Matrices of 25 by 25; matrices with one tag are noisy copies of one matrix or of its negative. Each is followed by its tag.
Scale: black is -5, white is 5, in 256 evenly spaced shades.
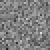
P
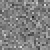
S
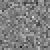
S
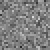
S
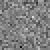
S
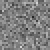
S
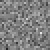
P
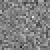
S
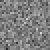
P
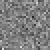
S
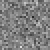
S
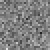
P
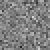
S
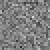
S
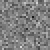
S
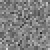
P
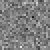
S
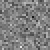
S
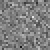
S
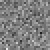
P
